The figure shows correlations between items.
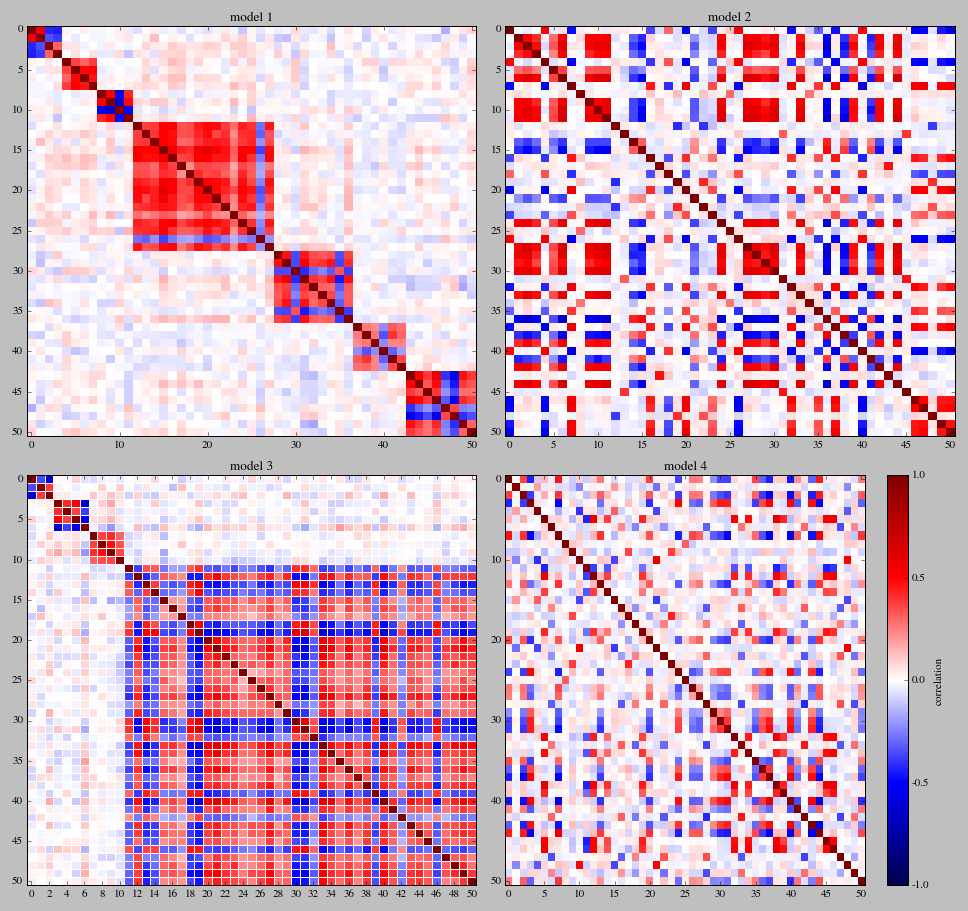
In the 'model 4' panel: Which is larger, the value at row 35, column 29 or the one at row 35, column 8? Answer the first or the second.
the second
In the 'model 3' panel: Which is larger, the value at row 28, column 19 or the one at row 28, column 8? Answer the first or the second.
the second
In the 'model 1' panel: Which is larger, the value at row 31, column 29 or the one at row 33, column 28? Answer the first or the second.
the first
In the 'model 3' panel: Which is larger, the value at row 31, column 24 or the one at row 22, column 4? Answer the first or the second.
the second
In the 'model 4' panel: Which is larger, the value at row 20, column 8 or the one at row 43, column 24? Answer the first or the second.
the second
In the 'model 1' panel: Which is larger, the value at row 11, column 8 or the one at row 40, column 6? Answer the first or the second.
the first
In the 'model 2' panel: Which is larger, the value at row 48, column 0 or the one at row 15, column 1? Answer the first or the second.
the first
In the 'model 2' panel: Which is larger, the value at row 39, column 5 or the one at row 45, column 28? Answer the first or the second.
the first
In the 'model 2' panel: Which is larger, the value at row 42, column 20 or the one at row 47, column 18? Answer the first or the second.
the first
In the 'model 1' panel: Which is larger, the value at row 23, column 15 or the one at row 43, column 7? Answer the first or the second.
the first
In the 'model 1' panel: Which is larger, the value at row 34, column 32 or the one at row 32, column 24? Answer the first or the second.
the first
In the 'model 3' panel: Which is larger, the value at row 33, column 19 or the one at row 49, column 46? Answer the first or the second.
the second
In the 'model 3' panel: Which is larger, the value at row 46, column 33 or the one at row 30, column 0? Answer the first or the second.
the second
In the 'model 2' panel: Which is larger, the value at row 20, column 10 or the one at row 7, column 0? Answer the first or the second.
the first
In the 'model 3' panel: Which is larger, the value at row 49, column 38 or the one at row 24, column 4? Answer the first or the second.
the first
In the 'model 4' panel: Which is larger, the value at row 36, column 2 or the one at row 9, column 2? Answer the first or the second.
the second
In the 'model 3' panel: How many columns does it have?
51
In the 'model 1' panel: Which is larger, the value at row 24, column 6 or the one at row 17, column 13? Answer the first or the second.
the second
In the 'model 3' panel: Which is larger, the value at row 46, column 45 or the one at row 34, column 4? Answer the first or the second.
the second
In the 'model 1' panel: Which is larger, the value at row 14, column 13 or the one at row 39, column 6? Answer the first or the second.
the first
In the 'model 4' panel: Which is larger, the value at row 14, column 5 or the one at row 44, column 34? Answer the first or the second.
the first
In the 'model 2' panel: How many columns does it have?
51
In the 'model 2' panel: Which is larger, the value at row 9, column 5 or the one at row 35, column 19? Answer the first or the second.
the first
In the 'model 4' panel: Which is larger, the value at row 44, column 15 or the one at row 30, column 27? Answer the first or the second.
the first
